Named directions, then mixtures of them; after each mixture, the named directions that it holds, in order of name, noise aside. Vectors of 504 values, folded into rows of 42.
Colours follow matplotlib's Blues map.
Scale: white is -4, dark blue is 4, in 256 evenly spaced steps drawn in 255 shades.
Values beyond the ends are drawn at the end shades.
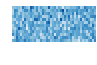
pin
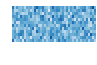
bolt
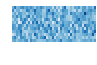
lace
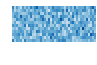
bolt, pin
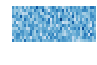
bolt, pin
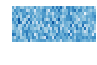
lace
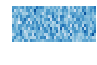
bolt, lace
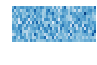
lace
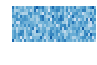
bolt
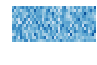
lace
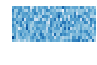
pin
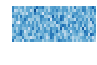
bolt, lace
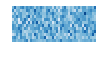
lace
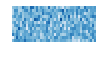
pin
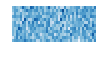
lace, pin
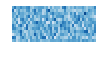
lace, pin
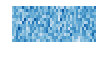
lace, pin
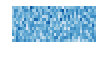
pin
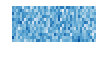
lace, pin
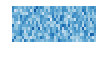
bolt, lace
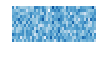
bolt, lace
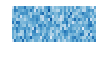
bolt
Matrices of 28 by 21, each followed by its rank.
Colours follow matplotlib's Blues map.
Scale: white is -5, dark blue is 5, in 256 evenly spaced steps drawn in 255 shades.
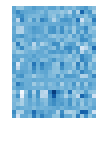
three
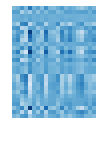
two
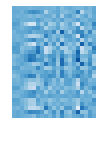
three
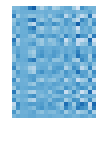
two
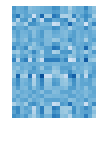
two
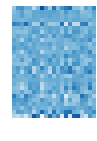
three
